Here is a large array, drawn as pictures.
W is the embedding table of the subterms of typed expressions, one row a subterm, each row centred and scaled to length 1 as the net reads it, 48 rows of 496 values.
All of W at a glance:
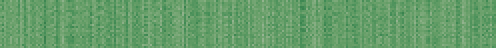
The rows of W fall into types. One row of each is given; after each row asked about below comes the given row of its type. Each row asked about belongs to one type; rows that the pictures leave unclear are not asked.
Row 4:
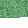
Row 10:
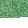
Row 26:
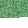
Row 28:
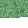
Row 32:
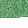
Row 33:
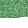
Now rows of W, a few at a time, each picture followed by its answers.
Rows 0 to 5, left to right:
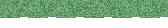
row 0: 33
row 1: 10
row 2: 10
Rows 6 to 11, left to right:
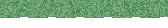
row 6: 33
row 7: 32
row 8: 28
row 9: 4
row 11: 33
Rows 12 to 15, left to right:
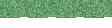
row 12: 4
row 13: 26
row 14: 4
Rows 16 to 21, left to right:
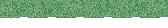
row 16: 10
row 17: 28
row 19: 32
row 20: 4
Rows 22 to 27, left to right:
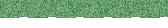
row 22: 26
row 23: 32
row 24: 10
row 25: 28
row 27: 33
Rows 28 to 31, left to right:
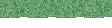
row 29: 32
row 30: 4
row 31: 10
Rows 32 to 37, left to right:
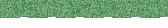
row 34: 28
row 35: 26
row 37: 33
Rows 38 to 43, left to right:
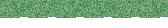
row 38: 10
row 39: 26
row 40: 33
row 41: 26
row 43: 10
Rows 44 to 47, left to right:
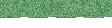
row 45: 32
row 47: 10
